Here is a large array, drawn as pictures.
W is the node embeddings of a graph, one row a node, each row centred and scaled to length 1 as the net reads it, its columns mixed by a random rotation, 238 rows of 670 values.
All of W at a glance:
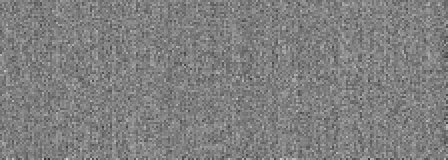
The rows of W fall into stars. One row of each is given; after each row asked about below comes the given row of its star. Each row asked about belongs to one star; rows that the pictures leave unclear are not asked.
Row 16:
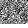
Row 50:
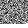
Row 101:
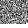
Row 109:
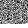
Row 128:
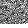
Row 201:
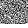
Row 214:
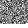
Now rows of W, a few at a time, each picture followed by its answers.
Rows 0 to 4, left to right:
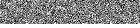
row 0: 128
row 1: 109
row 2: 214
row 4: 101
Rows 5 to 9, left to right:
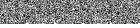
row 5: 109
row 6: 101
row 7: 201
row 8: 101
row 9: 50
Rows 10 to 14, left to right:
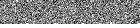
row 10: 214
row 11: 109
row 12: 214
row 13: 101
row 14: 16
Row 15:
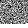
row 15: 214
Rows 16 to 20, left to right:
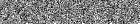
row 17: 16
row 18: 101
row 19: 16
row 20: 128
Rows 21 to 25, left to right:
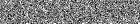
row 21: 109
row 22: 214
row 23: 109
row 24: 101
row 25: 101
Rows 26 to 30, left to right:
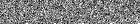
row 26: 109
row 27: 50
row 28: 128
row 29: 16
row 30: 101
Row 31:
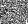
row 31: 101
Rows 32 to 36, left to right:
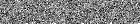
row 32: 50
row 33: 128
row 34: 50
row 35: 201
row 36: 128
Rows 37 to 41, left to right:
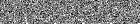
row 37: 101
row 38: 201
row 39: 101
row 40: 101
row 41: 50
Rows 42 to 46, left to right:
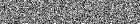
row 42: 128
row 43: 109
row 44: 50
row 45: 201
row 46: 214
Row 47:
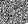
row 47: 109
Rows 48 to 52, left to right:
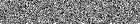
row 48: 201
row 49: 16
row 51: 201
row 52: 128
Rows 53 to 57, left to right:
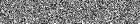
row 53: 16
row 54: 50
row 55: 101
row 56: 109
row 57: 109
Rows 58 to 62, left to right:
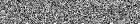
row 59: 50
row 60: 109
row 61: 101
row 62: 109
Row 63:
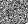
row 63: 109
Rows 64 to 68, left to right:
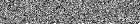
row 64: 16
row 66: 128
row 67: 214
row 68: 201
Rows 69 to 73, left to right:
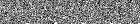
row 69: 50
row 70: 201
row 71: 214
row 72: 50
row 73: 109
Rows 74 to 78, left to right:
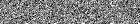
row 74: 50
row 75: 50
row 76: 101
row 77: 201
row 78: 101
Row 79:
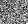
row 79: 101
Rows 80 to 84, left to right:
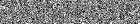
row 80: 214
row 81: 16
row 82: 101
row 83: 109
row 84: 109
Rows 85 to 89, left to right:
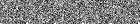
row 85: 201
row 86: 16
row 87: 109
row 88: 16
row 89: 101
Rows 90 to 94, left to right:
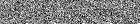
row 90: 109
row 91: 109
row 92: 16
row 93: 101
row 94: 50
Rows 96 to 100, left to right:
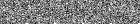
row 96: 50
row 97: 101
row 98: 101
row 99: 16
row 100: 50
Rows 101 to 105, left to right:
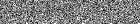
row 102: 101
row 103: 109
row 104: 201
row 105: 214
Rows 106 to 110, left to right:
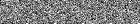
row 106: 214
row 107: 109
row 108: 50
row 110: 50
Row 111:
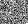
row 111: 128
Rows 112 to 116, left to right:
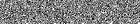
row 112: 128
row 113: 101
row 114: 101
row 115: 109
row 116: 101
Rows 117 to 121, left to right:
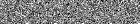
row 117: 109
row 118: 201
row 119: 201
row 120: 16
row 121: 128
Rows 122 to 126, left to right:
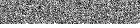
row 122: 128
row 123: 101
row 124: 50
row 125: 128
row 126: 128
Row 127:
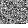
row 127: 201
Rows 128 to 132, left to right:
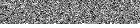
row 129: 109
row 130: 50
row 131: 109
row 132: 128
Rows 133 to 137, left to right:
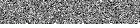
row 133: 50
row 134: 16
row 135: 101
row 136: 50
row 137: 101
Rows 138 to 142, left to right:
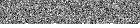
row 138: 214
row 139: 50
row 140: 201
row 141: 128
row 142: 201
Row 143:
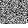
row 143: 101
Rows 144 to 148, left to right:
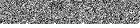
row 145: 50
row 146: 128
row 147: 214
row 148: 109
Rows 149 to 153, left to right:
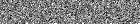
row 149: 109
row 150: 128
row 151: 101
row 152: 128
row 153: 128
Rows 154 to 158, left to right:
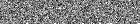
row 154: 201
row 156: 214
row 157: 128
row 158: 214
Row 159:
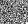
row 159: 101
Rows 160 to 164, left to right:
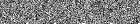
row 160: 16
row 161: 109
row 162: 50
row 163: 201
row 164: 16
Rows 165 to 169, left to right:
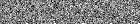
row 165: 214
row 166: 128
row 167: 128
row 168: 201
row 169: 50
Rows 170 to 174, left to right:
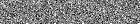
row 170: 201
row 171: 109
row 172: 101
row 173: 50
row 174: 16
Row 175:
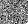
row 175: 109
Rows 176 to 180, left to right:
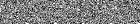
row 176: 214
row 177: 201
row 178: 201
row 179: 109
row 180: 214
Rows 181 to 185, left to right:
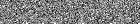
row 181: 101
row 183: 128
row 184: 50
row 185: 201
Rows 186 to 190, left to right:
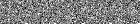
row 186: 50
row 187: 214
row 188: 16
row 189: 50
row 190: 50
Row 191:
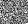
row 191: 50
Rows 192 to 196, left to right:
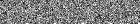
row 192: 50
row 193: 16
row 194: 128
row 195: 50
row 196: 101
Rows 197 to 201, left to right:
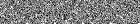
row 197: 16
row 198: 101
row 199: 109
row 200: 109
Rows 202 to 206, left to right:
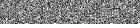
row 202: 109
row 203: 214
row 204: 16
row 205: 201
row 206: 109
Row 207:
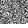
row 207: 101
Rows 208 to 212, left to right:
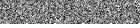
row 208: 109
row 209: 214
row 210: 109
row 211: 201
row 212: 16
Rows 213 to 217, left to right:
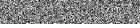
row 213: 109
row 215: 201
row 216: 109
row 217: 214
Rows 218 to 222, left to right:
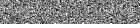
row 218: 50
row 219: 50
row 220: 201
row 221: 50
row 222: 50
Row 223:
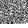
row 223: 128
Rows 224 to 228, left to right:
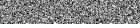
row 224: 214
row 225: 101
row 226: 201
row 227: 50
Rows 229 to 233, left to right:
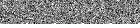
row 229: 201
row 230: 128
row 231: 50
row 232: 50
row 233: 101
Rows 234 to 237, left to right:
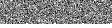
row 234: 201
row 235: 101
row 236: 214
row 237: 128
